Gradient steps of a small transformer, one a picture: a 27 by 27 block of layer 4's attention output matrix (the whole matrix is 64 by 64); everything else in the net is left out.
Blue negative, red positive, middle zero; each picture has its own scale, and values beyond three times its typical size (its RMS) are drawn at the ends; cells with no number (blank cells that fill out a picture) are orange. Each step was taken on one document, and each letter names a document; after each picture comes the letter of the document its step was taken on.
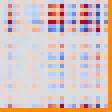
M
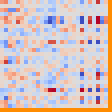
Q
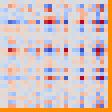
Q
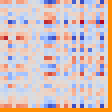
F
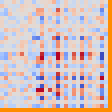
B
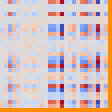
M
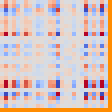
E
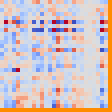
B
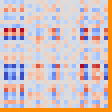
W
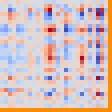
Q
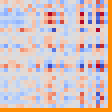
Q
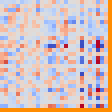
Q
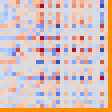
B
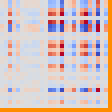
M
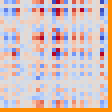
B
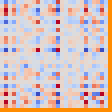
E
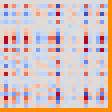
E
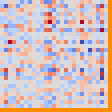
F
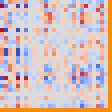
F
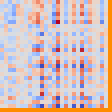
B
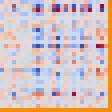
B
